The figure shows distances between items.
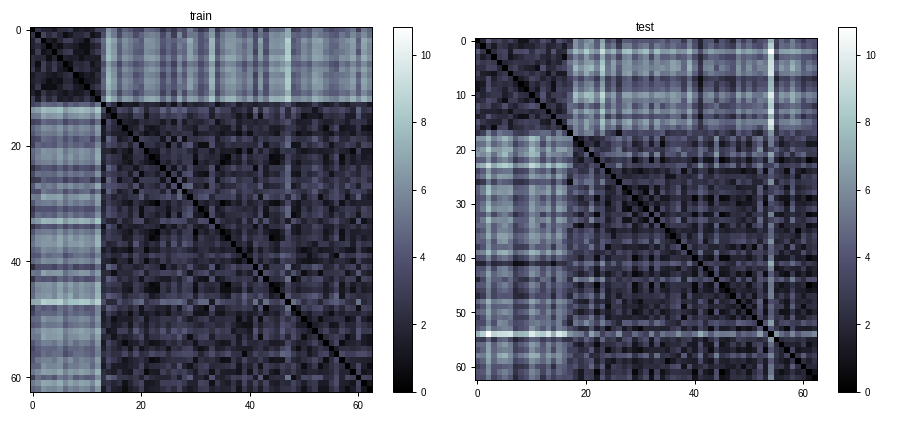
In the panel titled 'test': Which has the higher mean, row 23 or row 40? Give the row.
23
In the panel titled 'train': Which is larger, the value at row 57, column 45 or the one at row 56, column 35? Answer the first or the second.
the second
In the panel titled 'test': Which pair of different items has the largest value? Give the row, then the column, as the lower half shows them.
54, 2
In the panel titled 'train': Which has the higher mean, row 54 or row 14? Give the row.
14
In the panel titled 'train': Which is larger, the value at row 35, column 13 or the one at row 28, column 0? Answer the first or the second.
the second
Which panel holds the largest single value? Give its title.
test
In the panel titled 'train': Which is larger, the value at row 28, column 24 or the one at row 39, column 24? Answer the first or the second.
the second
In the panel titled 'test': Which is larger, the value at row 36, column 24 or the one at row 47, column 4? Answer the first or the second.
the second
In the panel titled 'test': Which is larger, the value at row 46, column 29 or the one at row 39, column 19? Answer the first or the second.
the second
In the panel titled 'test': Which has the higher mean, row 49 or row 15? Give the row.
15
